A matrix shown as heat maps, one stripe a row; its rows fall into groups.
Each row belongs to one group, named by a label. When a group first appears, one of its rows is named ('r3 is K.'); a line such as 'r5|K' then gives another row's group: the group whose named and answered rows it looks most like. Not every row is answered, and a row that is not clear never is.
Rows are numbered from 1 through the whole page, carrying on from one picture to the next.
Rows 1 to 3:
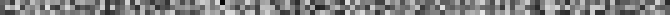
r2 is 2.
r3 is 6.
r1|6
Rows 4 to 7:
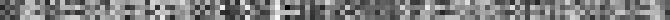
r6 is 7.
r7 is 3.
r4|7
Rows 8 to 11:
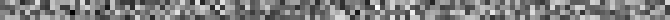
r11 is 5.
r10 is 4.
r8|2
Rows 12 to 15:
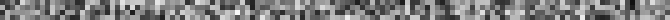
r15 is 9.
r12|7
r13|7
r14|6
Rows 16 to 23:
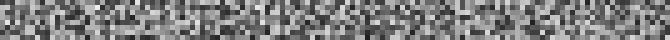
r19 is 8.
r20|2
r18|7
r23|2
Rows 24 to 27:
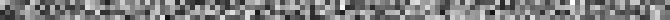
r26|6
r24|5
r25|7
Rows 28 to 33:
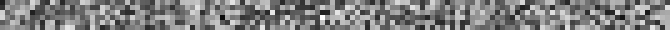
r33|2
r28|6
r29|9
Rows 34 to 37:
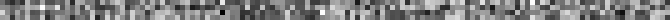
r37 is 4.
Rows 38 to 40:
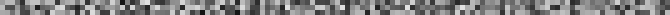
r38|2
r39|7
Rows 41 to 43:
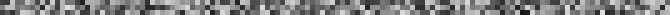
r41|7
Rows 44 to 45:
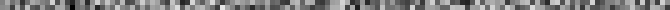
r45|4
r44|8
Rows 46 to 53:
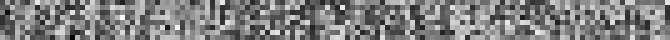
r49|7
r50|6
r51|4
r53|4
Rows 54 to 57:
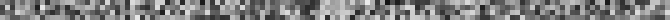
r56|9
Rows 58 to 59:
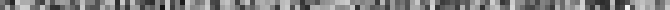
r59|9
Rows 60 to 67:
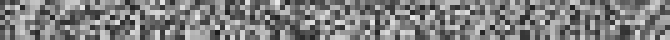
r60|3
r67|9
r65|6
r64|8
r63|9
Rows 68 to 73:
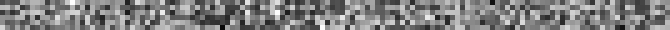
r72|5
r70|3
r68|3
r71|5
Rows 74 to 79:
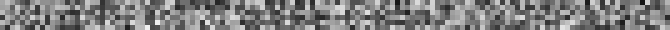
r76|4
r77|6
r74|5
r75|5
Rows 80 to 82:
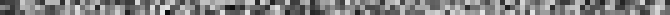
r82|3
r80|6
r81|3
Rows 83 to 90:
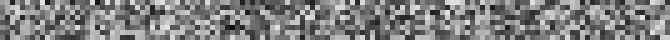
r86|8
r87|7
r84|5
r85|2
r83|4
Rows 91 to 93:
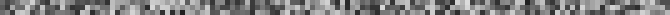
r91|7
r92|7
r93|9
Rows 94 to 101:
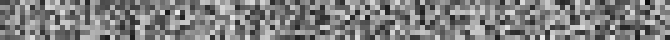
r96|4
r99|6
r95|2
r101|6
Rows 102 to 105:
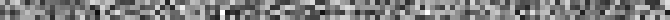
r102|8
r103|9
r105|9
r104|3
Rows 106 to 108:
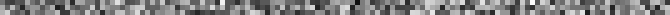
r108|5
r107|8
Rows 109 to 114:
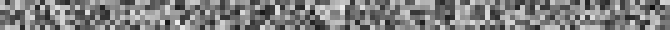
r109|8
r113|4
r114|2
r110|5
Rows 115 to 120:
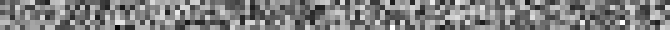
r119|5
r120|8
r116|2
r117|4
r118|4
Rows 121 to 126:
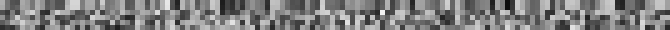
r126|6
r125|6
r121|3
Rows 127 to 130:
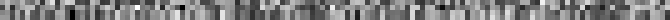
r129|4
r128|9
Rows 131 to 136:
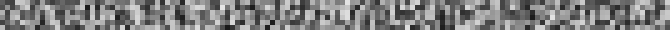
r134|8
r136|7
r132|9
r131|9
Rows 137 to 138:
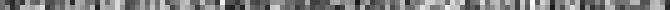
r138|3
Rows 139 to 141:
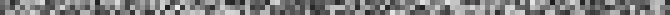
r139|3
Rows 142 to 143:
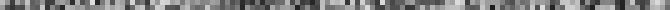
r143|3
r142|4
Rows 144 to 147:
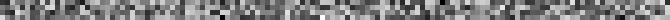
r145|8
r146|9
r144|7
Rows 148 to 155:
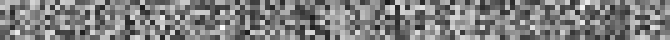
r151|4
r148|2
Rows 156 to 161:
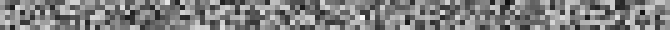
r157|9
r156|3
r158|2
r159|8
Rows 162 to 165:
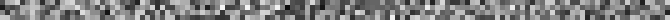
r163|3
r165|5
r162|2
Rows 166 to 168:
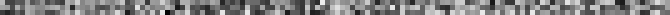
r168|3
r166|3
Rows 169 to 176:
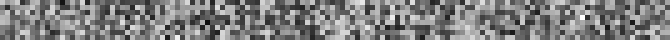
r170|6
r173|5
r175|9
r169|2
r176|4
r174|4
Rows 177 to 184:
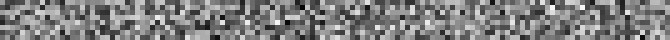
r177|3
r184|9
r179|2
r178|6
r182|5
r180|7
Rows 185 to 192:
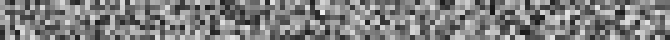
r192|6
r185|7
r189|2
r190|9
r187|3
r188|2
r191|9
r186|5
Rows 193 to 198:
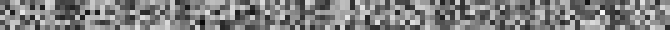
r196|8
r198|7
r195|9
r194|8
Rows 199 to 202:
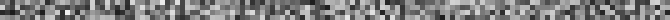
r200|8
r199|4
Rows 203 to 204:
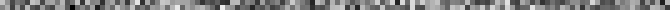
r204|4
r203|5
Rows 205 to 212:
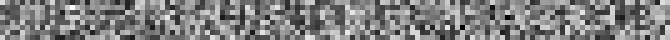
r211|9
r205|8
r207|6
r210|2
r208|3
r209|6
